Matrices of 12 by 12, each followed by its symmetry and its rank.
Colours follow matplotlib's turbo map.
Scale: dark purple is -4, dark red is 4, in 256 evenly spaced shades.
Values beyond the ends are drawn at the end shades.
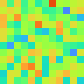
neither, full rank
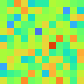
neither, full rank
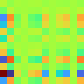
neither, rank one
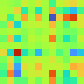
antisymmetric, rank two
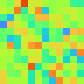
antisymmetric, full rank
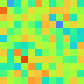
antisymmetric, full rank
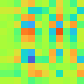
neither, rank two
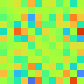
antisymmetric, rank two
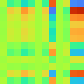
neither, rank one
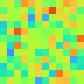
antisymmetric, full rank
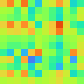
neither, rank two
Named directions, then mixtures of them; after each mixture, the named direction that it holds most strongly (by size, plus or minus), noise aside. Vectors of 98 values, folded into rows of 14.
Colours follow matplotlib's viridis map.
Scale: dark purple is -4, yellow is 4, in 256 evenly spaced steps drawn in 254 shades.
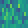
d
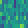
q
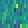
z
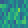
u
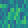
u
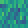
u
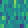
q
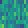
q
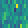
z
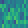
u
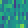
q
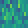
d
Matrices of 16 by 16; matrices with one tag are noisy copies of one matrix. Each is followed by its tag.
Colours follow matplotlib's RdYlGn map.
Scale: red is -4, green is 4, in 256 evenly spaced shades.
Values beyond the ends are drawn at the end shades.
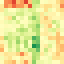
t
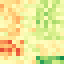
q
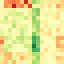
t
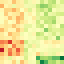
q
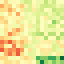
q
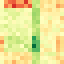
t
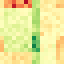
t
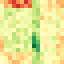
t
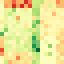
t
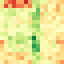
t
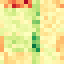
t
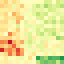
q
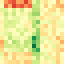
t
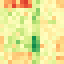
t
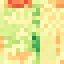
t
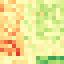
q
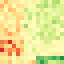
q
